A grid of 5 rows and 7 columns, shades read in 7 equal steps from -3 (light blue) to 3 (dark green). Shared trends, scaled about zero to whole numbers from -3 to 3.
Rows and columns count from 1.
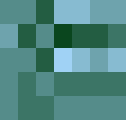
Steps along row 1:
same up down same up same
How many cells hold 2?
5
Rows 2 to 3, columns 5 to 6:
2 2 / -2 -1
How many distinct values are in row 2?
5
